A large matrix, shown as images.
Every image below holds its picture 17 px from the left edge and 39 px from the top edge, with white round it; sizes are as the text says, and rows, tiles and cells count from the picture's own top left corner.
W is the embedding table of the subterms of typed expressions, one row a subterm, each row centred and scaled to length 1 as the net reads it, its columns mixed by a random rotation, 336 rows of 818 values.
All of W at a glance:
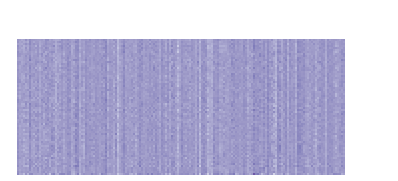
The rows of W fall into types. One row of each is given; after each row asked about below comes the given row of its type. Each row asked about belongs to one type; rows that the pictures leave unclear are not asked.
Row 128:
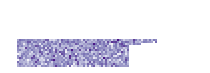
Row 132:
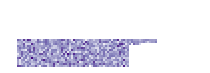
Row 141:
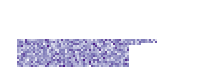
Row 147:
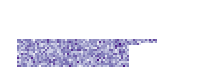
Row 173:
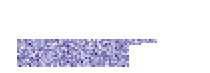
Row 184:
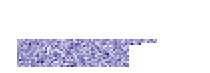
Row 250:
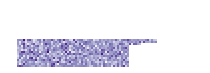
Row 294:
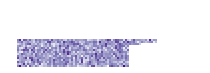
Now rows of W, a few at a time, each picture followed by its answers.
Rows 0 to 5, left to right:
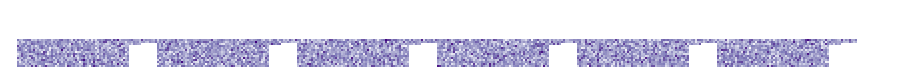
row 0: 132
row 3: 132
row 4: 173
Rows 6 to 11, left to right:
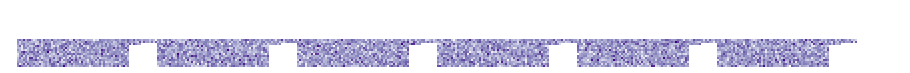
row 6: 250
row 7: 173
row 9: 147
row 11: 141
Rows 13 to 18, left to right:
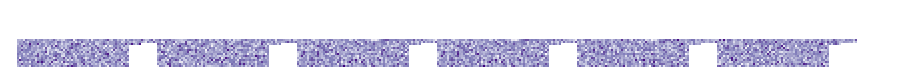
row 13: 184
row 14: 173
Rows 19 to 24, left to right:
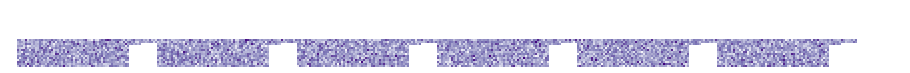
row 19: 294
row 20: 294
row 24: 132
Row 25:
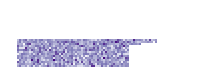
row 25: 128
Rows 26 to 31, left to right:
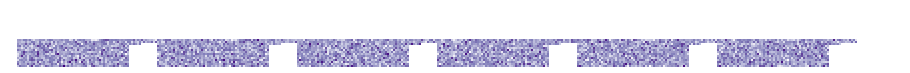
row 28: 184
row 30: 132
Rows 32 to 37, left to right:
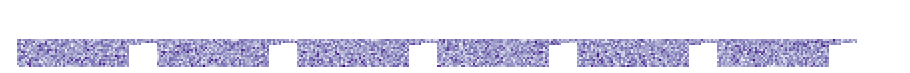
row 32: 173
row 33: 250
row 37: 128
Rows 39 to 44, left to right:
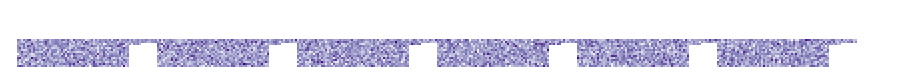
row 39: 132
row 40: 128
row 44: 294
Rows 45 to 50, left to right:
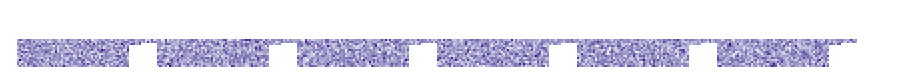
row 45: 184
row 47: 141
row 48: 173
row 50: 184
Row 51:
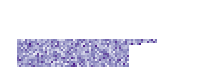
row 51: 184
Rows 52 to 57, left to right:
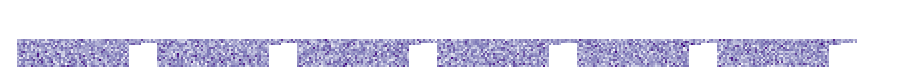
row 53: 173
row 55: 132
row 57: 128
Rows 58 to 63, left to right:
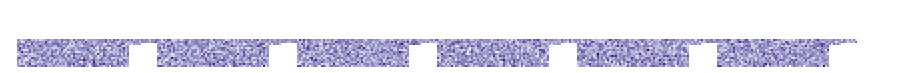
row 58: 132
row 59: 132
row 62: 173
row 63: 132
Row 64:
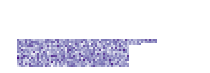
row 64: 173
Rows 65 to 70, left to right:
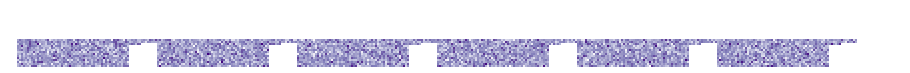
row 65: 184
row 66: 184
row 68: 132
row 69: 141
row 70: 184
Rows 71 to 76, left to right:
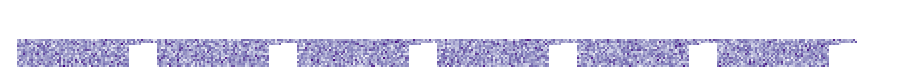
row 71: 141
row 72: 173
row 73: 128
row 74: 294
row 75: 147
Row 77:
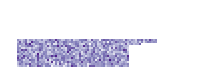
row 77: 173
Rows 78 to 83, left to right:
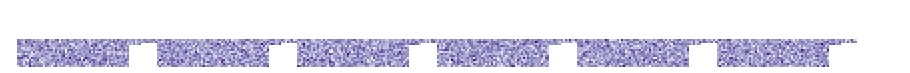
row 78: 173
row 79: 184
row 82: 141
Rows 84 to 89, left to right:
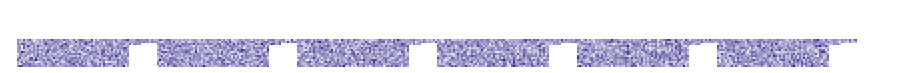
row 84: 250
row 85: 184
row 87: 132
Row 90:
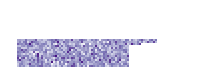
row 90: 173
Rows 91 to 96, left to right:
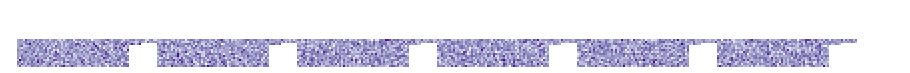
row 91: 184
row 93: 294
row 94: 132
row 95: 132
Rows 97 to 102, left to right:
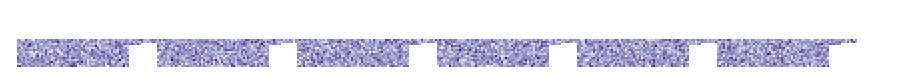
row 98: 128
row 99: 294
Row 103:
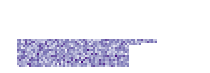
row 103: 173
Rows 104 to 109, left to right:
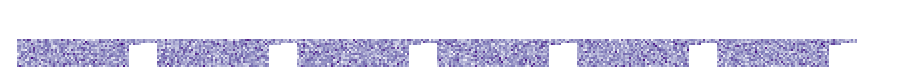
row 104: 132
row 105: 294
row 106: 250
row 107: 173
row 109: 128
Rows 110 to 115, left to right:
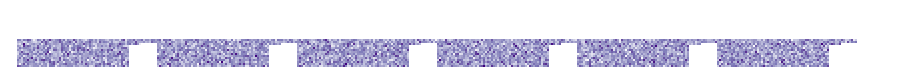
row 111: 173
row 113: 141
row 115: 184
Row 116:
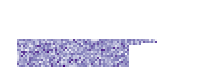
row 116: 250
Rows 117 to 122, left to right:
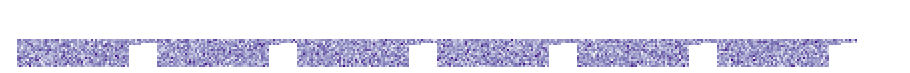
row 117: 173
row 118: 147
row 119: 141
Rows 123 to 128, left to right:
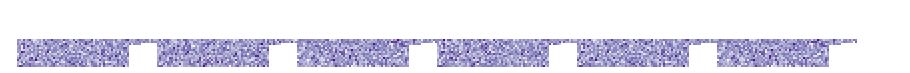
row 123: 250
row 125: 128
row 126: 250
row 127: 250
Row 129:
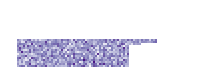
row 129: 132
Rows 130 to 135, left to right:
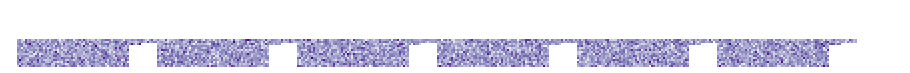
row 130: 184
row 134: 141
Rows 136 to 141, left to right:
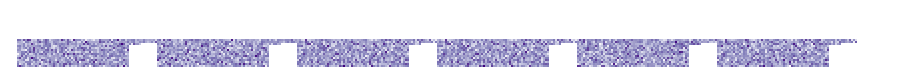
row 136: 132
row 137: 173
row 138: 141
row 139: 141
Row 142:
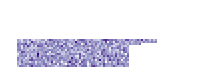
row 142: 250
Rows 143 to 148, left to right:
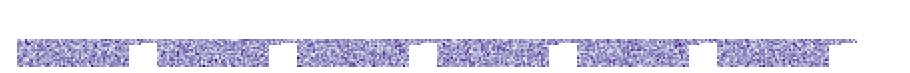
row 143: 141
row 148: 141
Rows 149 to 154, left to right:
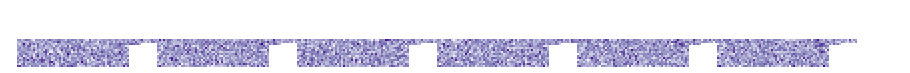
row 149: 147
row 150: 128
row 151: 294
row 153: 128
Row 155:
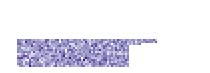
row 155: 173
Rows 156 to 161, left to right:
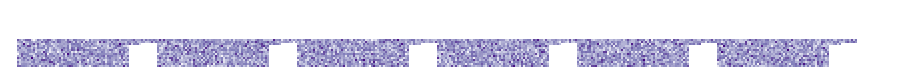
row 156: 147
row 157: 128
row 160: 184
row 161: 173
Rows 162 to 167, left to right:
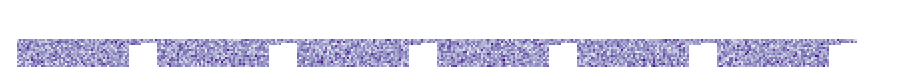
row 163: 173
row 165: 184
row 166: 132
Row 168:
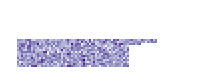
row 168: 184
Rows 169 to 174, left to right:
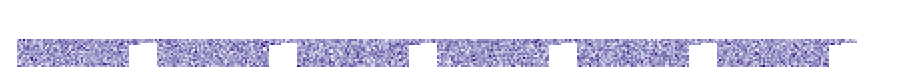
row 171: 147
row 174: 141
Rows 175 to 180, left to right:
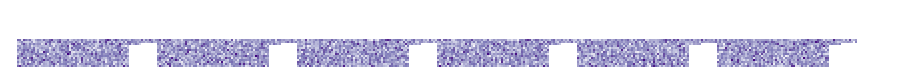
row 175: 294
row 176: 173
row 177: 294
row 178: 294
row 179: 132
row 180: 128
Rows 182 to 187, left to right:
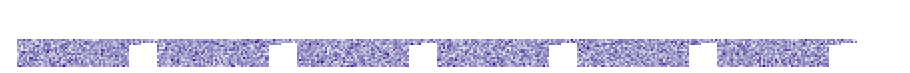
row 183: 128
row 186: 128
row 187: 141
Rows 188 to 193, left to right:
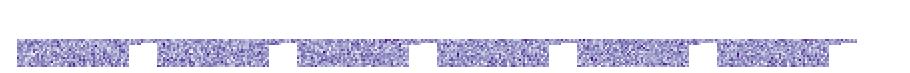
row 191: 250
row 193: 250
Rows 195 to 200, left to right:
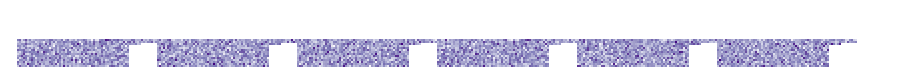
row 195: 294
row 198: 294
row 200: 184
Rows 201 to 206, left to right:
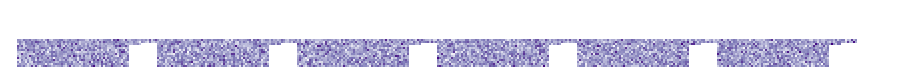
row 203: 141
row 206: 184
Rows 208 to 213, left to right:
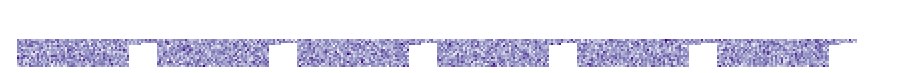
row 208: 173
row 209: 141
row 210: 184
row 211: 184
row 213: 294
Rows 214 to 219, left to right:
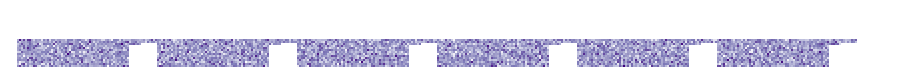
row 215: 250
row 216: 173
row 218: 141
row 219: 147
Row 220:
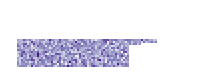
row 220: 250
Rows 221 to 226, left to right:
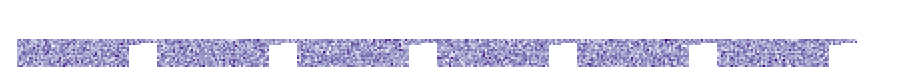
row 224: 173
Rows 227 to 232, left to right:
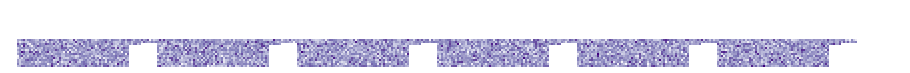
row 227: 250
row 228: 128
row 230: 184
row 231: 250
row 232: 250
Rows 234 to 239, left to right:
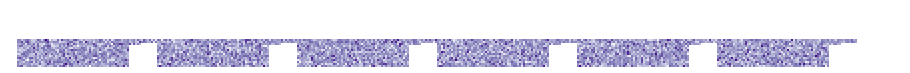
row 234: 141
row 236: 128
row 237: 250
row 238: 294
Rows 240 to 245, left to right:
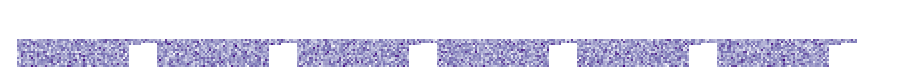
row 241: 141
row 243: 184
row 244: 294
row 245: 184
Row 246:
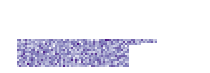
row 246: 294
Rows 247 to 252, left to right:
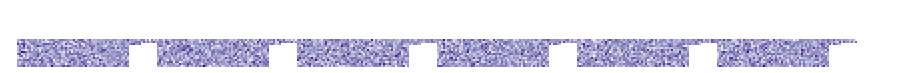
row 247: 250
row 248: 141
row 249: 173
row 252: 250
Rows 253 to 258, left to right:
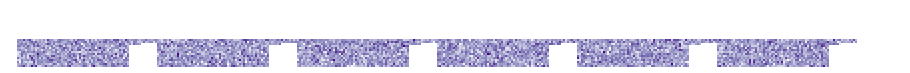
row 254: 250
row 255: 128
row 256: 184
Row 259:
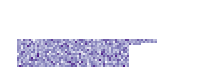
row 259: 250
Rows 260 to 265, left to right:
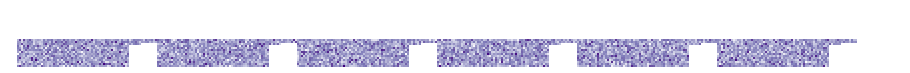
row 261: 147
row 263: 294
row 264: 173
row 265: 250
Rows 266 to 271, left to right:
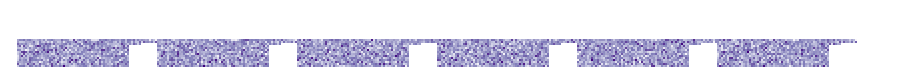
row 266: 250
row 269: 173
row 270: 128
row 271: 250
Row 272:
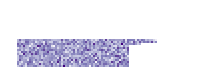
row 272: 141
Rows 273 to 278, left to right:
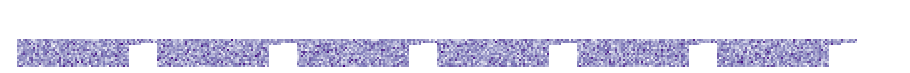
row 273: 141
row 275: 250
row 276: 250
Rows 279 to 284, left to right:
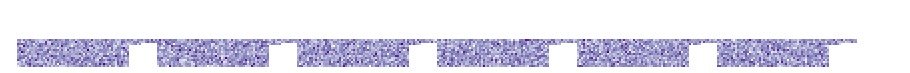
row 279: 173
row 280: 173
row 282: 294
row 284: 147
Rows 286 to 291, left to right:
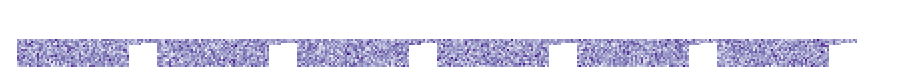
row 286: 173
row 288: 184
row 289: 173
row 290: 294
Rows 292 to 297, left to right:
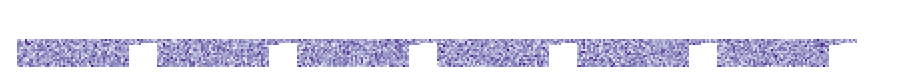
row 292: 141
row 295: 173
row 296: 250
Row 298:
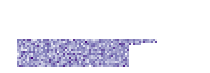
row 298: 250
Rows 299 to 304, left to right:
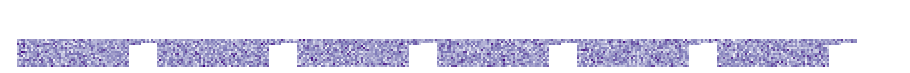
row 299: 250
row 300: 141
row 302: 184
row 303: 294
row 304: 147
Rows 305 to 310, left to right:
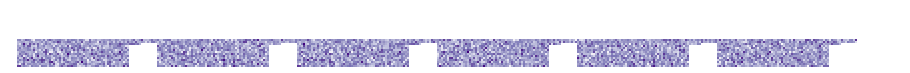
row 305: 147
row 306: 132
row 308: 250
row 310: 294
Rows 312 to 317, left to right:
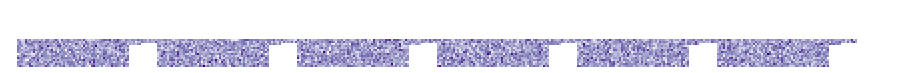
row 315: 294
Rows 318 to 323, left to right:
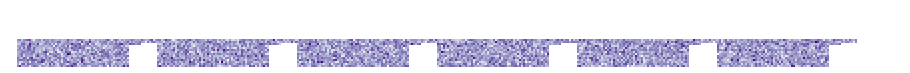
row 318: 184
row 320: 184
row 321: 250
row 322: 128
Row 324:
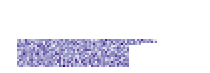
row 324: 141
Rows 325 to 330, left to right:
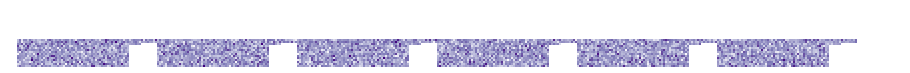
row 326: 141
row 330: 132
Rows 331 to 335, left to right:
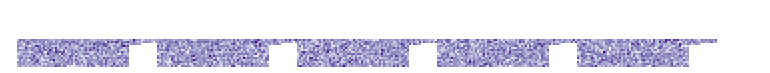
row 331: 128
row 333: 250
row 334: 147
